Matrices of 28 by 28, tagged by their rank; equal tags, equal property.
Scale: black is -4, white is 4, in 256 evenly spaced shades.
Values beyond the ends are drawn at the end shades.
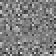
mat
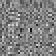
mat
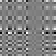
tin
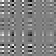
tin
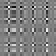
tin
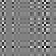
tin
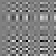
tin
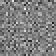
mat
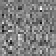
mat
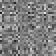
mat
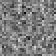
mat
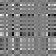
tin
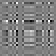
tin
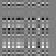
tin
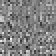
mat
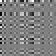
tin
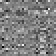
mat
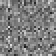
mat
